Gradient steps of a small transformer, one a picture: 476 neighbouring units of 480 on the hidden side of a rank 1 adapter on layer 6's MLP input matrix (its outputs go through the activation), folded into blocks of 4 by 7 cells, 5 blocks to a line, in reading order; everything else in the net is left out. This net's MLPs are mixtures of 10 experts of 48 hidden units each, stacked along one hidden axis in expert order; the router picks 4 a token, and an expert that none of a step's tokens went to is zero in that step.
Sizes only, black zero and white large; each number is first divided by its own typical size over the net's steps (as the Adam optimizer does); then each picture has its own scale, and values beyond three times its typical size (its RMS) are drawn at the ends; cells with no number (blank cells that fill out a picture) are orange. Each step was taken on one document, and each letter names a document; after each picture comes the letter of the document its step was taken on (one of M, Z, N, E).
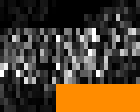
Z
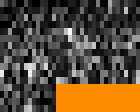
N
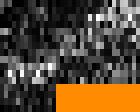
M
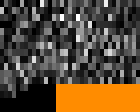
N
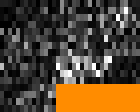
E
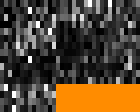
E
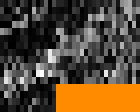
M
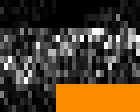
Z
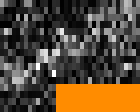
M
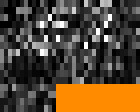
E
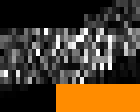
Z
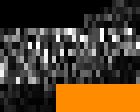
Z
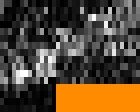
M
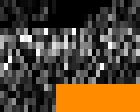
N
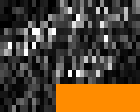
E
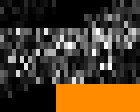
Z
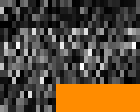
N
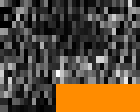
N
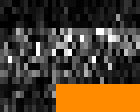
Z
